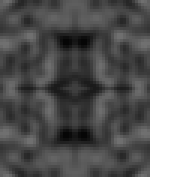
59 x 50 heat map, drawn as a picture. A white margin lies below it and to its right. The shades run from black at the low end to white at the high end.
Grain: blotchy. Seam: none. Mirror symmetry: left to right and top to bottom. Average level on the scale: 30%.
